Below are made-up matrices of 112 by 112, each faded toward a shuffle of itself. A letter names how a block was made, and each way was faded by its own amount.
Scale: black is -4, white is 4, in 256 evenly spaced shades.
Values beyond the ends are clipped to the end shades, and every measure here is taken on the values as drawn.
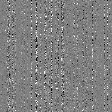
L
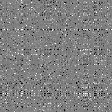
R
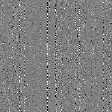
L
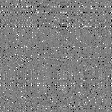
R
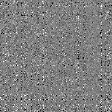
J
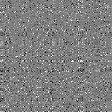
R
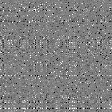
R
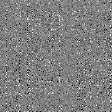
J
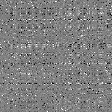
R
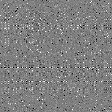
R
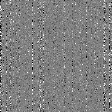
L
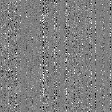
L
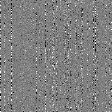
L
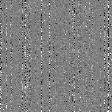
L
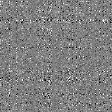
J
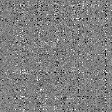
J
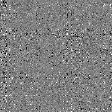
J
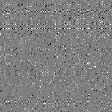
R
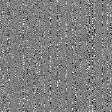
L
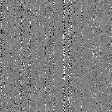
L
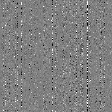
L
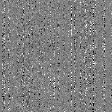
L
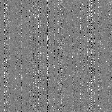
L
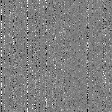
L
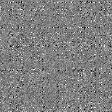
J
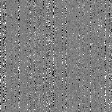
L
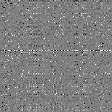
R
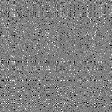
R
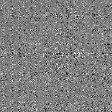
J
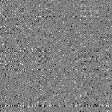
R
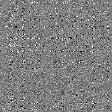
J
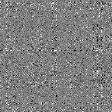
J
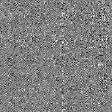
J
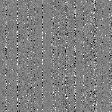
L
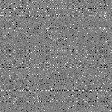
R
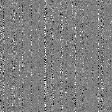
L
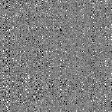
J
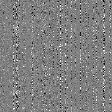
L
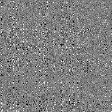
J
